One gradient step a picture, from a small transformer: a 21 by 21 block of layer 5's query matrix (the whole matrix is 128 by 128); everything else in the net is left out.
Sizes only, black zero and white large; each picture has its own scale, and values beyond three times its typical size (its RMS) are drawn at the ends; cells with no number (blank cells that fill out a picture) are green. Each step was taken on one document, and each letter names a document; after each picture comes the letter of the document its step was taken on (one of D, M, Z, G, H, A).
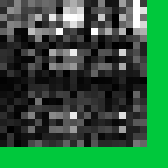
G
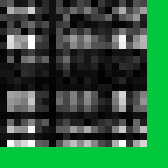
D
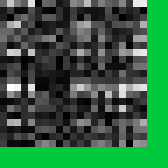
D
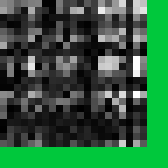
D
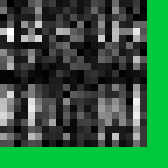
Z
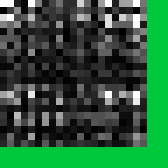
D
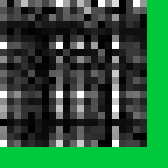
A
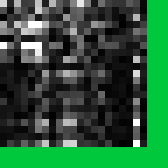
G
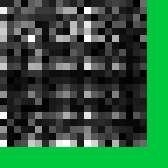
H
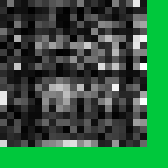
A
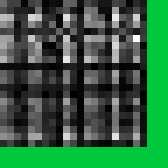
Z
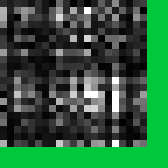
A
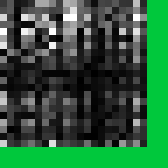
H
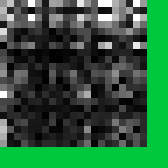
D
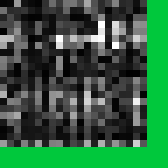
A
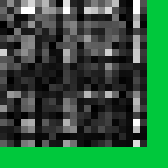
H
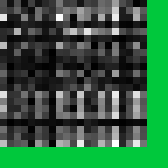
A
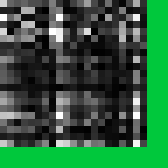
G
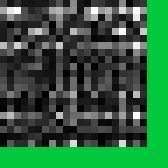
G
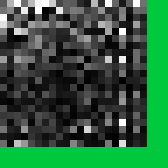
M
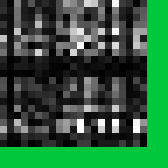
A
